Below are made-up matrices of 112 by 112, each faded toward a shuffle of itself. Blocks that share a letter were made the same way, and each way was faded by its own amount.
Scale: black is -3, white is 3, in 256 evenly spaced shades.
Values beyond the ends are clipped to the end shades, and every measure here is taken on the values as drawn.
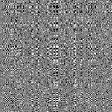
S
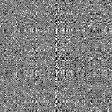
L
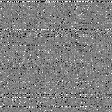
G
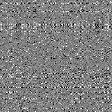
G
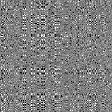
S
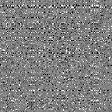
G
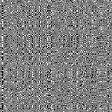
S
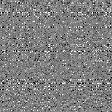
G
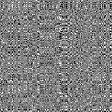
S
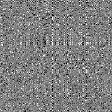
L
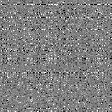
G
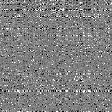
G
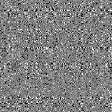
G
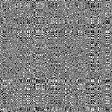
S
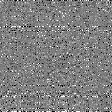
G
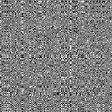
S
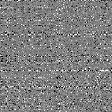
G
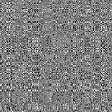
S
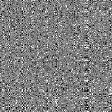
L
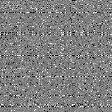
G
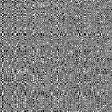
S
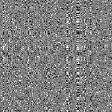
L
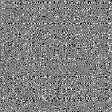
G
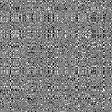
S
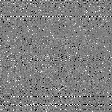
G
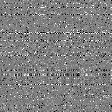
G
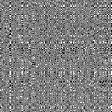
S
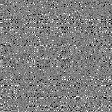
G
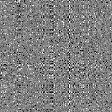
L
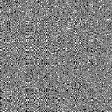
L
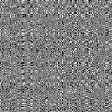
S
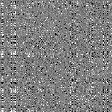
L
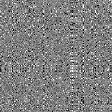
L
